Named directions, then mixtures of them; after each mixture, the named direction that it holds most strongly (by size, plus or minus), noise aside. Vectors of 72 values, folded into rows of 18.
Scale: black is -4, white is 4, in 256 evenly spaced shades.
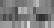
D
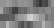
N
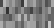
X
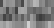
D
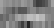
N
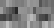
D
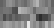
D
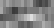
N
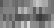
D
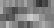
N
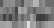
D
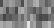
D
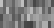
X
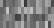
X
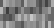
X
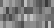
X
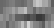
N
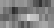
N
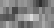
N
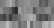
D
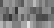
D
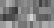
N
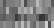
D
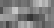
N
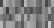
X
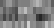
D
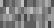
X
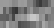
N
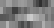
N
